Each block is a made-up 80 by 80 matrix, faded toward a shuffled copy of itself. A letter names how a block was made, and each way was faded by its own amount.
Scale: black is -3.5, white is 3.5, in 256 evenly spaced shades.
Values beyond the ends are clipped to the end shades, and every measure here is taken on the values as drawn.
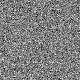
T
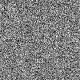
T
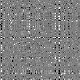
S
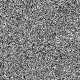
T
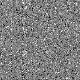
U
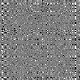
S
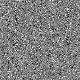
U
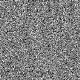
T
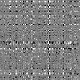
S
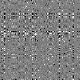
S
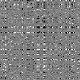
S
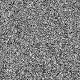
T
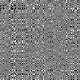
S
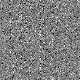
U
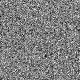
T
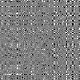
S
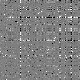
S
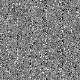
U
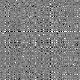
S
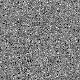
U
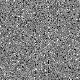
U
